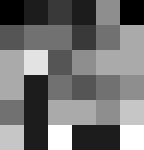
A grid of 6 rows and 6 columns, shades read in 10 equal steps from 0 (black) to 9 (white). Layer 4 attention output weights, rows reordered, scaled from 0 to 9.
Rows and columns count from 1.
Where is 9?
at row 6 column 3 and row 6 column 6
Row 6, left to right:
7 1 9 1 1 9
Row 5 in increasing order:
1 4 5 6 6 7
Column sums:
26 16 28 18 25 33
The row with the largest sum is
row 3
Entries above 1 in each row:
2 6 6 5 5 3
